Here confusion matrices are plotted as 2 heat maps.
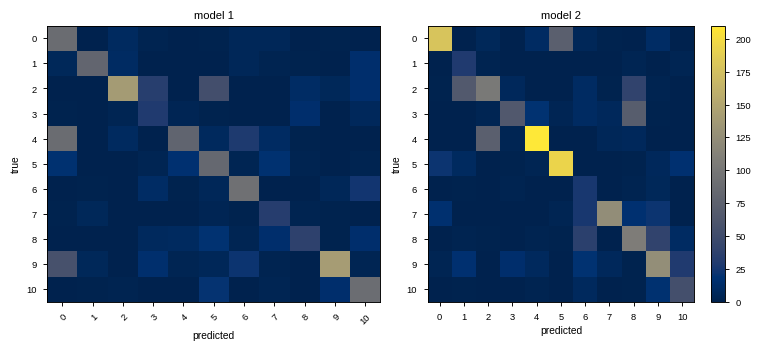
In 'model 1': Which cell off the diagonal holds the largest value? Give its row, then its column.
4, 0
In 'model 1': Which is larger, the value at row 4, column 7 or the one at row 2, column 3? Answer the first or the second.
the second
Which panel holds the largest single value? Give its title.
model 2
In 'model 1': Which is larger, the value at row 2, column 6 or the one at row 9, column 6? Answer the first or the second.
the second
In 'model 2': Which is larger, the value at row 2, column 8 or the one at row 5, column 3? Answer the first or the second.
the first
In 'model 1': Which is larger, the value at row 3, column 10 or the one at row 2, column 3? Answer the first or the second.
the second
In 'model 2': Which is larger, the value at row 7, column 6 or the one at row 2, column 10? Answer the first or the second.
the first
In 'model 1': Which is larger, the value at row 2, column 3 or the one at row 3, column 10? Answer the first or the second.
the first
